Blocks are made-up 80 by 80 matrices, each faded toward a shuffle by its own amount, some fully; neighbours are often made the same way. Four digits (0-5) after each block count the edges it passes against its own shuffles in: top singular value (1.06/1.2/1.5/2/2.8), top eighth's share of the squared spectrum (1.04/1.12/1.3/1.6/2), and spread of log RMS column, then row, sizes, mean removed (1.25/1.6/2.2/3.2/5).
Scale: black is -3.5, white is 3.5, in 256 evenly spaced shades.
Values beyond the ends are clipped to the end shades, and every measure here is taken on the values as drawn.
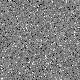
0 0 0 0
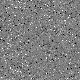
0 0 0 0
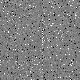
1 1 0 0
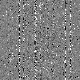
2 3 3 0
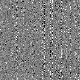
2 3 3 0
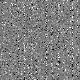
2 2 2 0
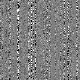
2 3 4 0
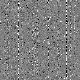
3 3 3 0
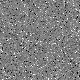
1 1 0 0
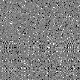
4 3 1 2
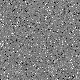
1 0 0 0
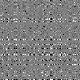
5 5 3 3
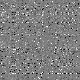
4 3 1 2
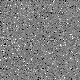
2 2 0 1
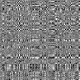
5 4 3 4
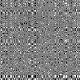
5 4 3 3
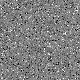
1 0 0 0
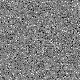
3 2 0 0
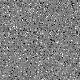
3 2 1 1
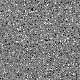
3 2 0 0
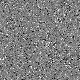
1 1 0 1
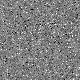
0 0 0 0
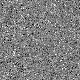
0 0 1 0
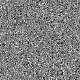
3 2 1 0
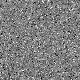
1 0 0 0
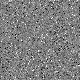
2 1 0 0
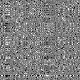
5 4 2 2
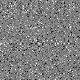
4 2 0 1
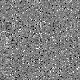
4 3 1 1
